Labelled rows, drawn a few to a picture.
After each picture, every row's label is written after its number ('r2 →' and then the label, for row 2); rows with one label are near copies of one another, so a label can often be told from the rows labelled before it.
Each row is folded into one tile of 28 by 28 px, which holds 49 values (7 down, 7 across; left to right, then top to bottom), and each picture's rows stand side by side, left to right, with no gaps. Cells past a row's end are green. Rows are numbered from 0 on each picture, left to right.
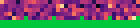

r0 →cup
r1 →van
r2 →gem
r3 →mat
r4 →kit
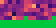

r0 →cup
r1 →gem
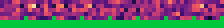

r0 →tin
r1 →gem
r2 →gem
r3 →gem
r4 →van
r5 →tin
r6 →cup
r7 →gem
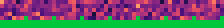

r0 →cup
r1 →cup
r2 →tin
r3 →van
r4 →mat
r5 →van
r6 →cup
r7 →tin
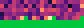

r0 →kit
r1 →kit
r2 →mat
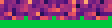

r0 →cup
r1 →cup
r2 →tin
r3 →cup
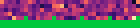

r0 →cup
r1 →mat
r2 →gem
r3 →cup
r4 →kit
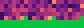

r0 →kit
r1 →kit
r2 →mat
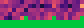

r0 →van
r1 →mat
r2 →mat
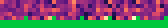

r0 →cup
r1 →kit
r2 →tin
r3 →kit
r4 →kit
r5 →tin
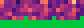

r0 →cup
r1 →tin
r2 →tin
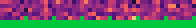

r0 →van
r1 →tin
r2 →cup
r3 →cup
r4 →kit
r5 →tin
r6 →gem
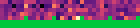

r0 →mat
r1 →mat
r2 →kit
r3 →tin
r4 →cup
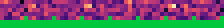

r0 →van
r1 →gem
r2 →van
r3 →gem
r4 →tin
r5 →van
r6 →gem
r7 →van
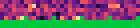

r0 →kit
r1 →gem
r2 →kit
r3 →mat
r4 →gem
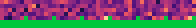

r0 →van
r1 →gem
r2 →van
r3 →kit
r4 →tin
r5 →cup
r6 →kit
